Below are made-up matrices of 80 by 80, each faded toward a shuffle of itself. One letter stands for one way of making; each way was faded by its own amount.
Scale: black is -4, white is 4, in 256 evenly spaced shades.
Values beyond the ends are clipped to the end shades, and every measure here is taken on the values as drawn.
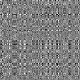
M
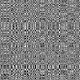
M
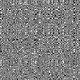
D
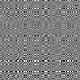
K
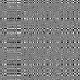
K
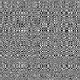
M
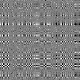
K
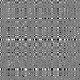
K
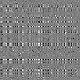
K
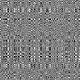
M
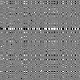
K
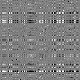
K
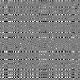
K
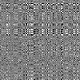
M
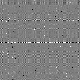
K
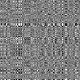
M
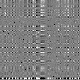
K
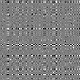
K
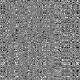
D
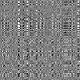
M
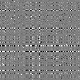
K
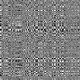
M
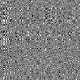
D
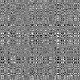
M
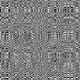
M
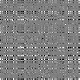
K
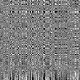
M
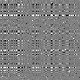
K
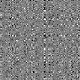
D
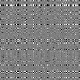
K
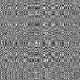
M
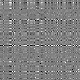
K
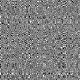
D
